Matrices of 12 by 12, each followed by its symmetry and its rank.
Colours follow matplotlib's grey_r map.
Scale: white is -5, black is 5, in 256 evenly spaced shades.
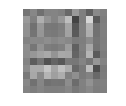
neither, rank two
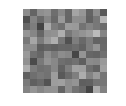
neither, full rank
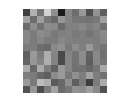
neither, rank two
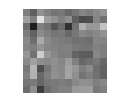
antisymmetric, rank two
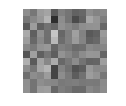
neither, rank two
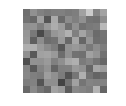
neither, full rank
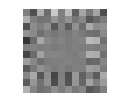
antisymmetric, rank two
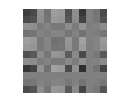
symmetric, rank one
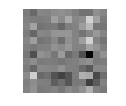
neither, rank two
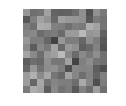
neither, full rank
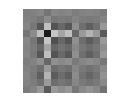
symmetric, rank one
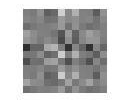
antisymmetric, rank two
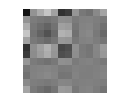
symmetric, rank one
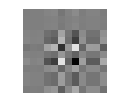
symmetric, rank one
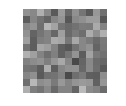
neither, full rank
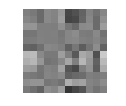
antisymmetric, rank two
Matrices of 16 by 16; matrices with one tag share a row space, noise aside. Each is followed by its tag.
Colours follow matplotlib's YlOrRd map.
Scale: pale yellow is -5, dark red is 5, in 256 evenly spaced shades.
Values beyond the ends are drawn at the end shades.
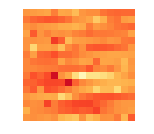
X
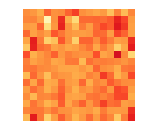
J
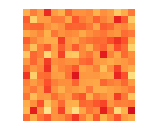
J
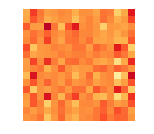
J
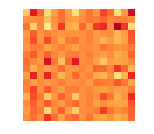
J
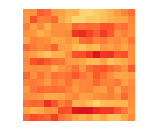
X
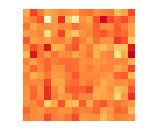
J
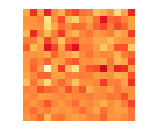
J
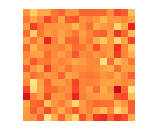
J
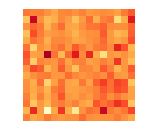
J
